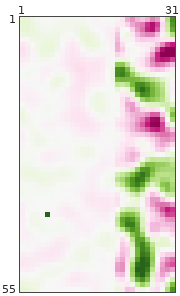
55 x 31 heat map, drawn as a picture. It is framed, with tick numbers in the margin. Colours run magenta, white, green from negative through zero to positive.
Seam: vertical, 60% of the way across, the left part calmer. Lone odd cells: 1, higher than its neighbours. Mirror symmetry: none. Histogram: heavy tails on both sides. Calmest part: middle left.
